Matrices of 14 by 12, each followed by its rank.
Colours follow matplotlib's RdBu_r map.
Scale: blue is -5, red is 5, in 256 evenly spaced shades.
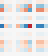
one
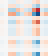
one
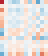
two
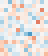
full rank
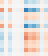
one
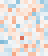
full rank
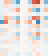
two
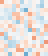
full rank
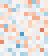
full rank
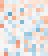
full rank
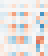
two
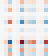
one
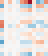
two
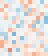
full rank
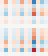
one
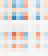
one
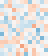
full rank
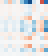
two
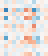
two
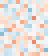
full rank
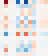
two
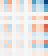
one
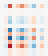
one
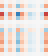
one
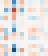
two
